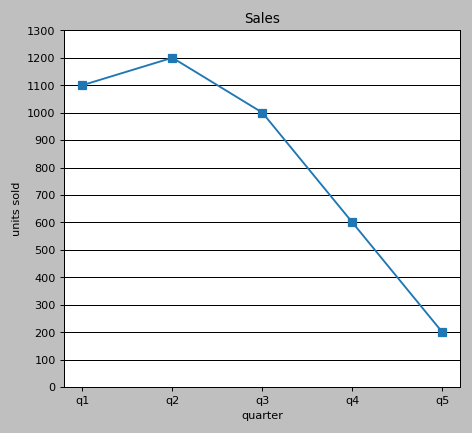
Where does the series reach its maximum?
q2
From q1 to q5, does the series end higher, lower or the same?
lower
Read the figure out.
Title: Sales
x-axis: quarter, ticks q1 q2 q3 q4 q5
y-axis: units sold, ticks 0 100 200 300 400 500 600 700 800 900 1000 1100 1200 1300
Values:
1100 1200 1000 600 200
